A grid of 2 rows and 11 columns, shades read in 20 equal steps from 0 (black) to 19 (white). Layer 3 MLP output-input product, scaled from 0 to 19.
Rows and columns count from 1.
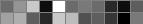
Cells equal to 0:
1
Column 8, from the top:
8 7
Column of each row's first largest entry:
5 5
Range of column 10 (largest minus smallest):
1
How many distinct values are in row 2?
10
